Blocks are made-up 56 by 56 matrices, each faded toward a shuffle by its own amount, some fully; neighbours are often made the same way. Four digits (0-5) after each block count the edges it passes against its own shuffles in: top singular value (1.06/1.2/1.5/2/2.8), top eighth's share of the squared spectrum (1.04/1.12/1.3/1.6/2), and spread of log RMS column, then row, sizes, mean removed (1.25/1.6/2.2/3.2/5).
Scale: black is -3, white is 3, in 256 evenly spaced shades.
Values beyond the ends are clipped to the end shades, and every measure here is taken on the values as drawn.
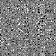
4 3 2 2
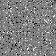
3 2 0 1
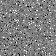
2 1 0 0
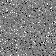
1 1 0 0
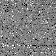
3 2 0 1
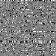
4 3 2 2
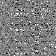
4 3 2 2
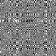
4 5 3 3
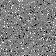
2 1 0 0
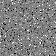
0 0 0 0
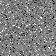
0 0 0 0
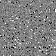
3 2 0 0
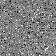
2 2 0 1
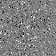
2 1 0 0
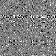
4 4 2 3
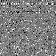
3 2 0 1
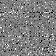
3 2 0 1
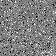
0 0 0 0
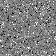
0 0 0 0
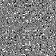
3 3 1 2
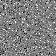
2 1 0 0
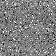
2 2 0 0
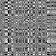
5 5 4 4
